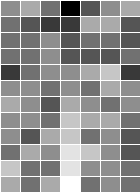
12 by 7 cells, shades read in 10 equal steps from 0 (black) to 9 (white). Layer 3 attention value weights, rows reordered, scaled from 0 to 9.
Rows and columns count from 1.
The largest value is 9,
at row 12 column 4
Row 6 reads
5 5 4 5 4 6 5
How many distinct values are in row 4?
3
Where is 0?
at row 1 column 4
